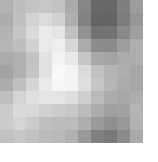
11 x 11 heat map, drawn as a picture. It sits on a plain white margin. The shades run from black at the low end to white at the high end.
No regular stripes run through it. The top right is the ninth with the lowest average. Values change most from cell to cell in the top middle. The centre is the ninth with the highest average. On average the colour sits 70% of the way up the scale.
